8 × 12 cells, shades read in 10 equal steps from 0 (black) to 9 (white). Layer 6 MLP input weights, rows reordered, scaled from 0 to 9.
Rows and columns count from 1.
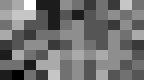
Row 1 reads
5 6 9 1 1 5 4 2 4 2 7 4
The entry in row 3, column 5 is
1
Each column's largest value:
6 7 9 6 7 5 6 5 6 5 7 6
